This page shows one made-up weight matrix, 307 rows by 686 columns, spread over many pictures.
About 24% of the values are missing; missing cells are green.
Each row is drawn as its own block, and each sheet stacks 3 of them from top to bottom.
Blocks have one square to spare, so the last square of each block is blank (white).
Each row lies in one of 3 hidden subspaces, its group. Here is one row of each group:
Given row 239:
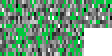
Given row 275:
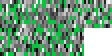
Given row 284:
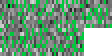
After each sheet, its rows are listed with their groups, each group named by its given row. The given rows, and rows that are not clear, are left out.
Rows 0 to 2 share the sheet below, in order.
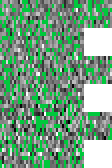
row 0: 284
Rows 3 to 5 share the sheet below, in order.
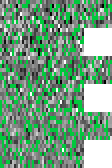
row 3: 239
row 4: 284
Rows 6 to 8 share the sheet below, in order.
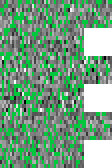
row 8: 284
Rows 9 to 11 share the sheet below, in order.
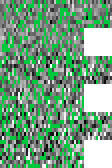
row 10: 284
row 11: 284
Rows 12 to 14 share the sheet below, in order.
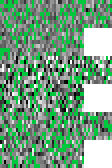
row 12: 284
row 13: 239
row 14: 239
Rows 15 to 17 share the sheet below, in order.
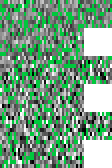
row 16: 284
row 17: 284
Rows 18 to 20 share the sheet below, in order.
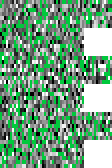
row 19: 239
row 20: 239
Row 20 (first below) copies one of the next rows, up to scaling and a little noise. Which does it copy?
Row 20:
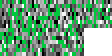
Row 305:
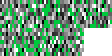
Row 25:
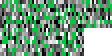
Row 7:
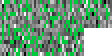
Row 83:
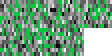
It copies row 25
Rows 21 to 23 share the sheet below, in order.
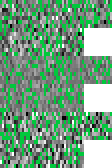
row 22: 239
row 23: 284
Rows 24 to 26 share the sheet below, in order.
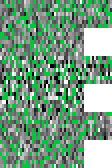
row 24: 284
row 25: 239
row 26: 284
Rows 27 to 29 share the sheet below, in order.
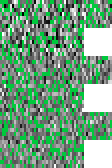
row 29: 284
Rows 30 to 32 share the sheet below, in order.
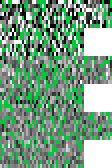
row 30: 284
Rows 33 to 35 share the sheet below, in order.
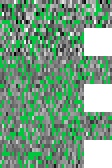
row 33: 284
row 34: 284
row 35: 284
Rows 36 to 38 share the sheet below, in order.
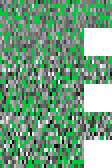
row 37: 239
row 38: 284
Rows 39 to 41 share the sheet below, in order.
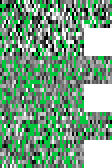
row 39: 284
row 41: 284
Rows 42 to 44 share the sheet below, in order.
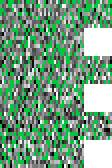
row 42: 284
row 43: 284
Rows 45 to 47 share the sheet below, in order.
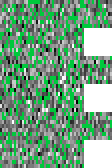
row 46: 284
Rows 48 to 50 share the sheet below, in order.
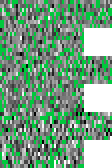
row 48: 239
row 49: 239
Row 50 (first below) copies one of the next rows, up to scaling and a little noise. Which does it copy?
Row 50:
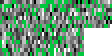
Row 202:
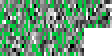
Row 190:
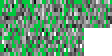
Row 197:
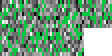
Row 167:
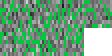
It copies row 190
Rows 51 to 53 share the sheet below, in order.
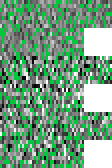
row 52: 284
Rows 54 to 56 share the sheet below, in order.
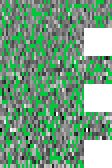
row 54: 239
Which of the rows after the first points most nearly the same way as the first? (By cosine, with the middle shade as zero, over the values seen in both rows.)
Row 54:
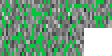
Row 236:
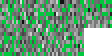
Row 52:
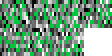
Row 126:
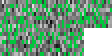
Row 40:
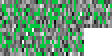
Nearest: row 126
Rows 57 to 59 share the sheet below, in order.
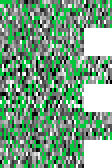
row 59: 284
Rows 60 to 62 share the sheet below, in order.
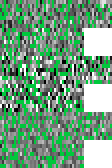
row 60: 239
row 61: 284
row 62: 239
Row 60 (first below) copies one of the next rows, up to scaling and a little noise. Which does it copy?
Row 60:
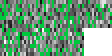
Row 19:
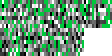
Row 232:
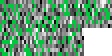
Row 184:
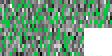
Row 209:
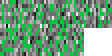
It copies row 232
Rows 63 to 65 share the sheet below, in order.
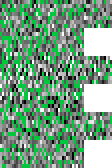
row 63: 284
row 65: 284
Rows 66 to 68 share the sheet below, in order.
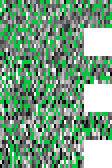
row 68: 284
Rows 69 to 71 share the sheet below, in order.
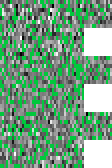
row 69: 239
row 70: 284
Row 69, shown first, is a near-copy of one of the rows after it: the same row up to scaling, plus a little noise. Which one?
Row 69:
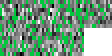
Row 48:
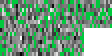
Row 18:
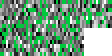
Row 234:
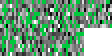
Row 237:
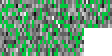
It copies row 48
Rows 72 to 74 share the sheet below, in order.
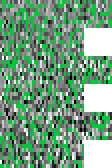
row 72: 284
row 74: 284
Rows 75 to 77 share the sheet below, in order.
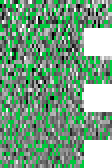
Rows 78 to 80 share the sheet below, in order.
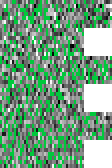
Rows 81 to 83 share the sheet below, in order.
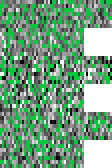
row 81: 239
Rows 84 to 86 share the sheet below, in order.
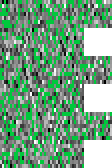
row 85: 284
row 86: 239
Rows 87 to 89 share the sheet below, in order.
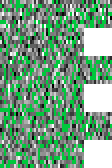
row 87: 239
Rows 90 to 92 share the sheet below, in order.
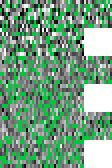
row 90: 239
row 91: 239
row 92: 284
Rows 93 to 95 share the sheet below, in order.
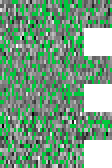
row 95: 284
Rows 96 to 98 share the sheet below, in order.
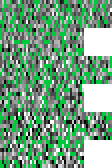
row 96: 284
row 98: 284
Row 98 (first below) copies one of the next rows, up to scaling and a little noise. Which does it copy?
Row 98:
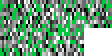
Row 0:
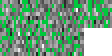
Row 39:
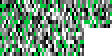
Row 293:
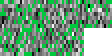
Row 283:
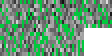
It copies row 39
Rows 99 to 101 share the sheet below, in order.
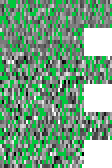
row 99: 239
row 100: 284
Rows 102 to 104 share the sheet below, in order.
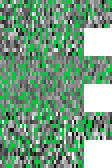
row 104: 284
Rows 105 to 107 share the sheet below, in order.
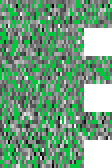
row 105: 239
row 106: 284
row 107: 284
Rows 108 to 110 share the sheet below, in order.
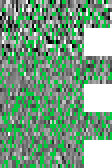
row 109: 284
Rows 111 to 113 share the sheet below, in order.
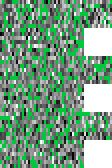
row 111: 284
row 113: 284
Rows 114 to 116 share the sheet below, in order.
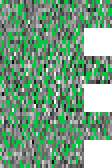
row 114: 284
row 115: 284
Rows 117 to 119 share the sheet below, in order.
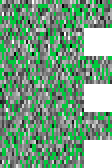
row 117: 284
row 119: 284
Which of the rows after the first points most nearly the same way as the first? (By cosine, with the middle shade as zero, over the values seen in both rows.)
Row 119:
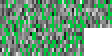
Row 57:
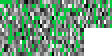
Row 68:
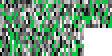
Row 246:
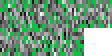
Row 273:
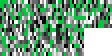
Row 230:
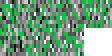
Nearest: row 246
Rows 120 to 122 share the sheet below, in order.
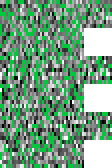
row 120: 275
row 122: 239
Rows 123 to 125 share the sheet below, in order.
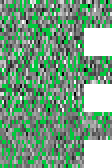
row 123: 284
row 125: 284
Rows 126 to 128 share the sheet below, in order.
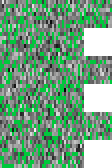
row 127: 284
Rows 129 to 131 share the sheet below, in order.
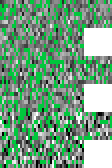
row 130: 239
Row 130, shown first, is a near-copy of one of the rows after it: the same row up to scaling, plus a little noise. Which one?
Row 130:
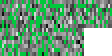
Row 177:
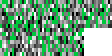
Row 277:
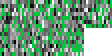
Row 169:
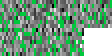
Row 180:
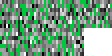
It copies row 180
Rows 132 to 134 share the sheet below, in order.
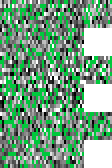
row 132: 284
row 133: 239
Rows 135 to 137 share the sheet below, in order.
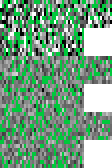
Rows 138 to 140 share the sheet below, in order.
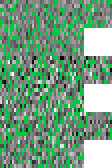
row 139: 284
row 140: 284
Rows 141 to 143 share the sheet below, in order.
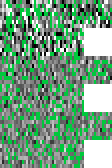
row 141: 284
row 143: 284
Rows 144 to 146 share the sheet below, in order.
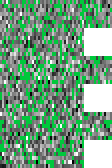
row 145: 284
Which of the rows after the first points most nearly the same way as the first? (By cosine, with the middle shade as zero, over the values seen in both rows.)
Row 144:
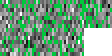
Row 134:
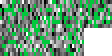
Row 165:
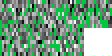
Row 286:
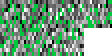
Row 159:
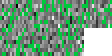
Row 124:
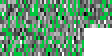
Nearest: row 159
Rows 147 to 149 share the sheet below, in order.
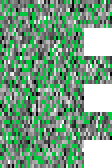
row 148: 284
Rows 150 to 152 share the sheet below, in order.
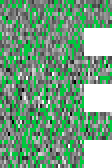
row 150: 239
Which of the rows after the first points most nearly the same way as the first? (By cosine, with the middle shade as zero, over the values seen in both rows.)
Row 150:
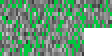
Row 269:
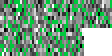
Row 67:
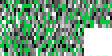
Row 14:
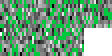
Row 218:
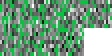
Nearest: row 269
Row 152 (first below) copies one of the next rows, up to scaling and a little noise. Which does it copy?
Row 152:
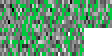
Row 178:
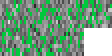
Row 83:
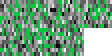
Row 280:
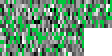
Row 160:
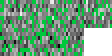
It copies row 83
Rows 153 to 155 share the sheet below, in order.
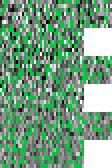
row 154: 239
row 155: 239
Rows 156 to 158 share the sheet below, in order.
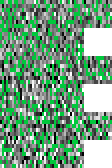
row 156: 284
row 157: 239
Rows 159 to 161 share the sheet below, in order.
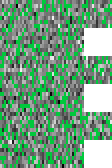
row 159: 239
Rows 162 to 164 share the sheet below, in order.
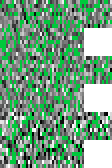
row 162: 284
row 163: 284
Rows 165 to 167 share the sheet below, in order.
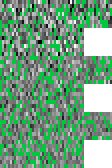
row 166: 284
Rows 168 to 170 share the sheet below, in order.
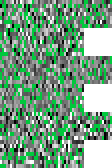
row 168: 275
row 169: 239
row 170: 284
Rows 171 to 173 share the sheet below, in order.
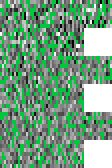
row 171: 284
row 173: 284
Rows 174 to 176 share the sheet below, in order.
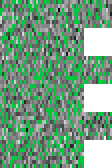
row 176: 284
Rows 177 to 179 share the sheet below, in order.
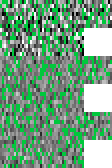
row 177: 239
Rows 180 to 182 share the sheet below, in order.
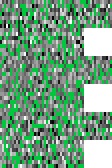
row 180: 239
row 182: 239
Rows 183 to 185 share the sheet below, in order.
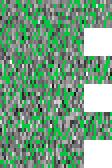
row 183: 239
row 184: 239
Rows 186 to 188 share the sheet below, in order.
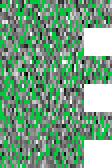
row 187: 284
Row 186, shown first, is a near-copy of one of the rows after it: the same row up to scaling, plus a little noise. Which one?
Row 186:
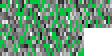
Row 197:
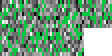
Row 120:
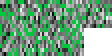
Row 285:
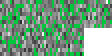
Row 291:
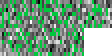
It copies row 197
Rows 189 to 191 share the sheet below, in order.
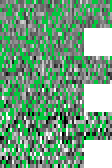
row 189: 284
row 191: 284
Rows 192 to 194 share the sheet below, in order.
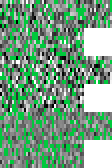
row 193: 284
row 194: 284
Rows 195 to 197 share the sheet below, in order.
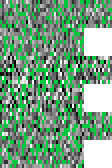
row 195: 284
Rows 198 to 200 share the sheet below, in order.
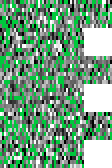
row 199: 239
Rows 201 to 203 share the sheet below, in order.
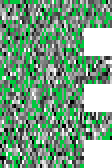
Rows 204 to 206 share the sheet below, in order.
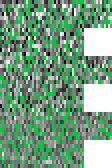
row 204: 284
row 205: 284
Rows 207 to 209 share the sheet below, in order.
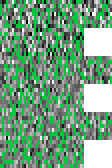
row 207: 284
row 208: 284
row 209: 239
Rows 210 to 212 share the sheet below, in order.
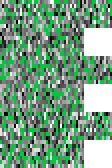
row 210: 239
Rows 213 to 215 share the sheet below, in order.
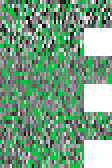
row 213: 284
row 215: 284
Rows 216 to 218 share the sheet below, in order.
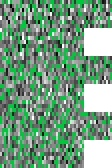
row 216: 239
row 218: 239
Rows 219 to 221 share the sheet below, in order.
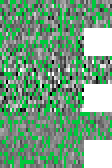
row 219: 239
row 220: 239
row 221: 284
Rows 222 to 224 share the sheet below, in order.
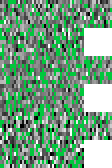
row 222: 284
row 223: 239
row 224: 239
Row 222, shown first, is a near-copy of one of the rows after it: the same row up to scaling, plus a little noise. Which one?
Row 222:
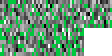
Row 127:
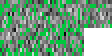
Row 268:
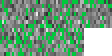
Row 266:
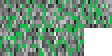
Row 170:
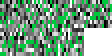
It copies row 170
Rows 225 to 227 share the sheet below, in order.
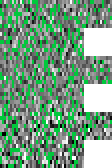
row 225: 275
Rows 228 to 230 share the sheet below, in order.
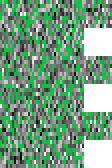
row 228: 284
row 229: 284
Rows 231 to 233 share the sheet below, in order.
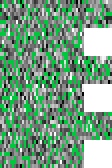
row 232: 239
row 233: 239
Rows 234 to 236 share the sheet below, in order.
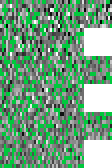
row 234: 239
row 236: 284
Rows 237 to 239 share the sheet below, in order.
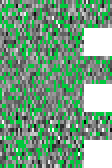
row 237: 239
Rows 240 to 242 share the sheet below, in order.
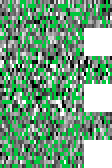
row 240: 239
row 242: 284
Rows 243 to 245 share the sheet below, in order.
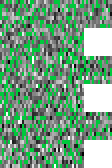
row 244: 284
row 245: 284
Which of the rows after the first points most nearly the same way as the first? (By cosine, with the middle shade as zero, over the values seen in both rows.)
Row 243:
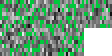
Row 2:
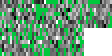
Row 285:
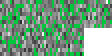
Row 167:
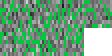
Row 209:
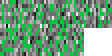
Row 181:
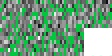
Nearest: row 209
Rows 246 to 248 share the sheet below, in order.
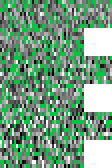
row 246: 284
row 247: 239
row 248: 284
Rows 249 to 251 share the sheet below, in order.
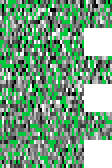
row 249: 239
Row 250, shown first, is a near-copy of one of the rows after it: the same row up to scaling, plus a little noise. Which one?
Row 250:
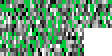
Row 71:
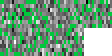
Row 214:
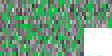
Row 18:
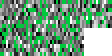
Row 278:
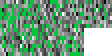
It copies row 71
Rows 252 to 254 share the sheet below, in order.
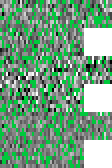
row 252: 284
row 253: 284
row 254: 284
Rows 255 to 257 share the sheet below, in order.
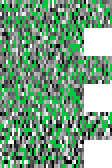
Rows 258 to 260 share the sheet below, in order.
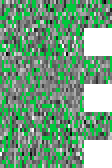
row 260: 239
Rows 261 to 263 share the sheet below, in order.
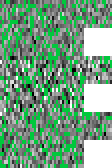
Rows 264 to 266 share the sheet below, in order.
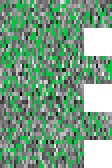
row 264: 284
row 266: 284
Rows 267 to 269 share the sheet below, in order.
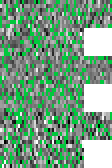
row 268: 284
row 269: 239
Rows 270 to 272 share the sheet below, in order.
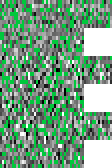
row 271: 284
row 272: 284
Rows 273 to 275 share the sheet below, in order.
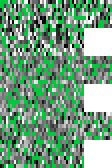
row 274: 239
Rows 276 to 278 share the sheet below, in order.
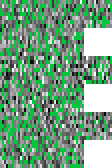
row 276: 239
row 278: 239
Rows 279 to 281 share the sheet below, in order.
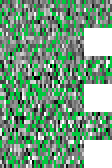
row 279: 239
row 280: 239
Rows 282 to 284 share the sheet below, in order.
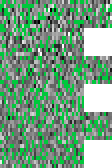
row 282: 239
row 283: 284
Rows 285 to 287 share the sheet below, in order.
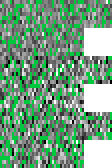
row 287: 284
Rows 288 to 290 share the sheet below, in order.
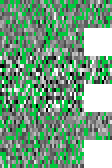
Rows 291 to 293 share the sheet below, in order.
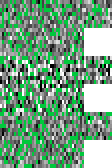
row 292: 239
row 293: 284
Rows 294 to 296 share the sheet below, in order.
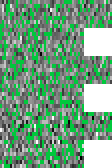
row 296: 239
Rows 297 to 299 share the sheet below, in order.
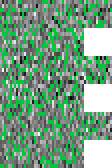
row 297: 239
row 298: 284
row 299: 239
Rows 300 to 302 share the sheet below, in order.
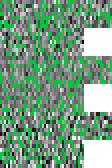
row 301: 284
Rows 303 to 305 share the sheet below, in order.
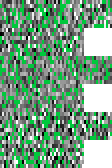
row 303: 284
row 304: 284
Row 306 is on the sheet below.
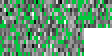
